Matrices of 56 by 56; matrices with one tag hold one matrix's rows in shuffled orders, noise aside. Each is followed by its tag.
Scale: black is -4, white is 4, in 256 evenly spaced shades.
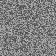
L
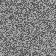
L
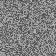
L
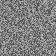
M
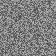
M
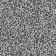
M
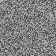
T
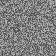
T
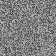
T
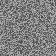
L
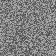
L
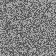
L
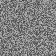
M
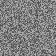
M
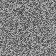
L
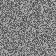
M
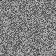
M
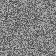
T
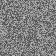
T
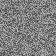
T
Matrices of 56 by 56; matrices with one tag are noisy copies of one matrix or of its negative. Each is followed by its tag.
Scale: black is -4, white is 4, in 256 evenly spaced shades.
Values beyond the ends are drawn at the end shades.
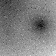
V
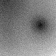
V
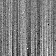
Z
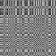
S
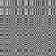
S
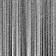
Z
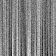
Z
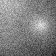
V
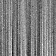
Z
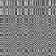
S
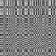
S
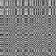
S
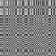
S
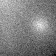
V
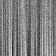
Z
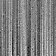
Z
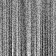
Z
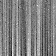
Z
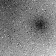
V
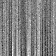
Z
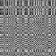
S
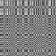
S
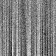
Z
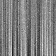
Z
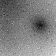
V
